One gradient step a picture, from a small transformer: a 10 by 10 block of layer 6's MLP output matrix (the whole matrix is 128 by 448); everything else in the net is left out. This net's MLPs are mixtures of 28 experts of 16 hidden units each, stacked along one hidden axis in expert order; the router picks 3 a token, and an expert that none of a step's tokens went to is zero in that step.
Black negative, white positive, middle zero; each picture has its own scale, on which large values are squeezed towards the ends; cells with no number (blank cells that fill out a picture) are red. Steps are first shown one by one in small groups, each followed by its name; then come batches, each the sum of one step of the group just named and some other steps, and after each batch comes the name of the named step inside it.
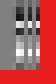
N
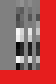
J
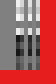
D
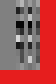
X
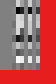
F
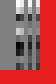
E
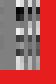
J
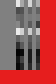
E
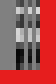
N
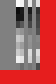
E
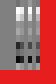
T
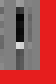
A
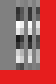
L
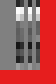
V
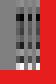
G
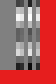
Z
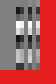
L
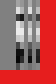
T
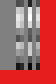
Z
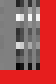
A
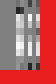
Z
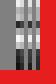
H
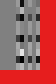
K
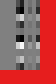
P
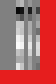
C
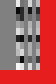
K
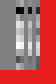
C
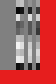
C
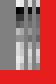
C
